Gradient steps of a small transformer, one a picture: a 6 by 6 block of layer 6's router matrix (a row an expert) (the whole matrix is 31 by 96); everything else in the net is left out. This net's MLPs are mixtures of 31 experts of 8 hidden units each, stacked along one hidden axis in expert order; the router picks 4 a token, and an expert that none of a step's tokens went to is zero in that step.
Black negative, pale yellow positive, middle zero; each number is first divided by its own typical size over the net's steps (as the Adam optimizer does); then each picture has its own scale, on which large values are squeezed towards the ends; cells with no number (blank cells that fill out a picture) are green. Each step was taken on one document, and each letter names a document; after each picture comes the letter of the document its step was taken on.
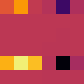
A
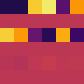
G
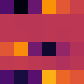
A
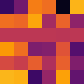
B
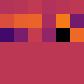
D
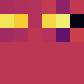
D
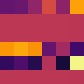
B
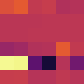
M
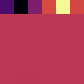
A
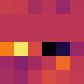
A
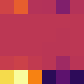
A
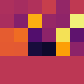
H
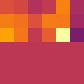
D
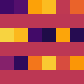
G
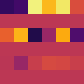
G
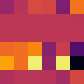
B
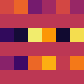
G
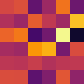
H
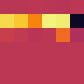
D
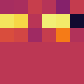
D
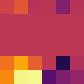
A
